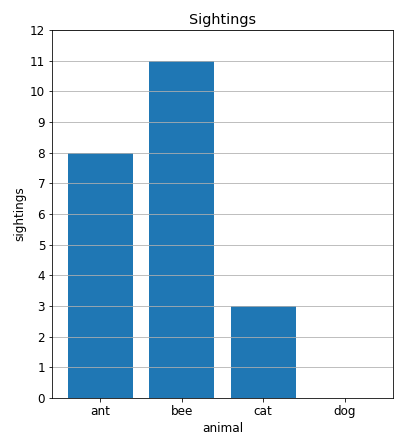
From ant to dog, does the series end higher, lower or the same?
lower
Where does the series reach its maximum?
bee
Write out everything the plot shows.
Title: Sightings
x-axis: animal, ticks ant bee cat dog
y-axis: sightings, ticks 0 1 2 3 4 5 6 7 8 9 10 11 12
Values:
8 11 3 0
